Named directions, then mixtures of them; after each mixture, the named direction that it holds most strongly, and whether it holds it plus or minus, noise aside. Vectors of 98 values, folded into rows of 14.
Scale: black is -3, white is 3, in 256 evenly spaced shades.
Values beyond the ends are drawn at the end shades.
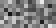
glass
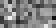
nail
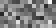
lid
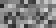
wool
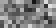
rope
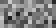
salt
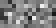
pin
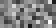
lid, plus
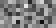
glass, plus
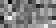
nail, plus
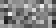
salt, plus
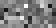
glass, plus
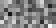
glass, plus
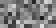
wool, plus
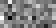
nail, minus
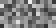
nail, minus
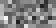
pin, minus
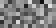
glass, minus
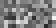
nail, minus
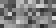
nail, minus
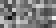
nail, minus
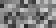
wool, plus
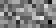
lid, minus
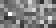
glass, minus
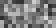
rope, minus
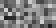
glass, minus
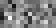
pin, plus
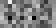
pin, minus
